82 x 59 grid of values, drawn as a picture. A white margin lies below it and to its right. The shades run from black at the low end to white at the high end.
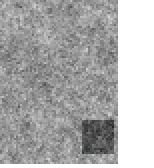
Histogram: skewed, a long tail of low values. Odd patch: lower, in the bottom right. Grain: blotchy. Ninth with the lowest average: bottom right.
